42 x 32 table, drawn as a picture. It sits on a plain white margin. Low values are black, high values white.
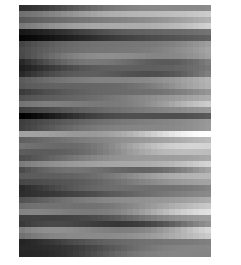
The ninth with the highest average is the middle right. There is an overall slope up to the right. Streaks run across, left to right. The values follow a bell shape.
